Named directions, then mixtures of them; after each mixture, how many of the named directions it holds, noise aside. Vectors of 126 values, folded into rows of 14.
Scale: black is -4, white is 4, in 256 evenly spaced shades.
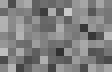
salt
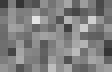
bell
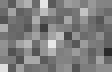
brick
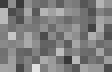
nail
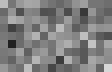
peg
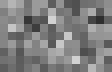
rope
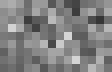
one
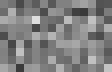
three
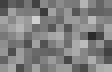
two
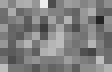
three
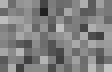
three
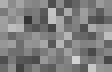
two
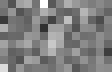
one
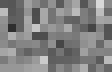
three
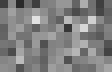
one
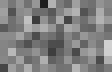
three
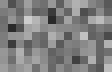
two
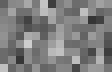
three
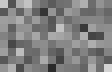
two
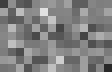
two
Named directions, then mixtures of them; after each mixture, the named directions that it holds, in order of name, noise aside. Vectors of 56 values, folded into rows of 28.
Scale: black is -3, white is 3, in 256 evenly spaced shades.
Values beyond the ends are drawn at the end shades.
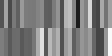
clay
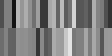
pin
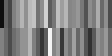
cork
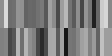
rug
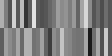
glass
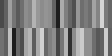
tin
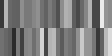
clay, rug, tin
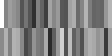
cork, tin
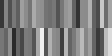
clay, tin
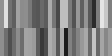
rug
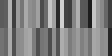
clay, pin, tin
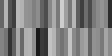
cork, pin, rug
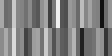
pin, rug, tin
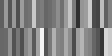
clay, glass, tin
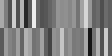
glass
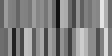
rug, tin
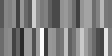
clay, glass, tin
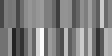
clay, tin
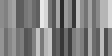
glass, pin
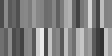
clay, tin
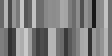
cork, glass, rug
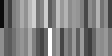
cork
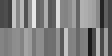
cork, glass, rug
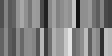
clay, glass, pin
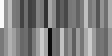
cork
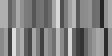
tin
